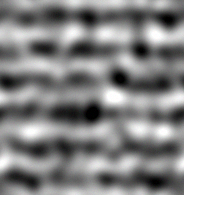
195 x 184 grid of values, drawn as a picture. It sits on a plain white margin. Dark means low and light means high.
Lone odd cells: none. Average level on the scale: 50%. Grain: smooth. Slope: none. Seam: none. Stripes: horizontal, repeating 6 times.
